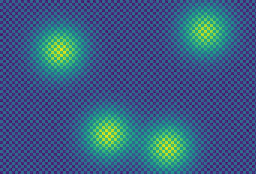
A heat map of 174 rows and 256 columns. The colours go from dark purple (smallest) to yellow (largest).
Lone odd cells: none. Average level on the scale: 30%. Ninth with the highest average: bottom middle. Slope: none. Bumps: four.
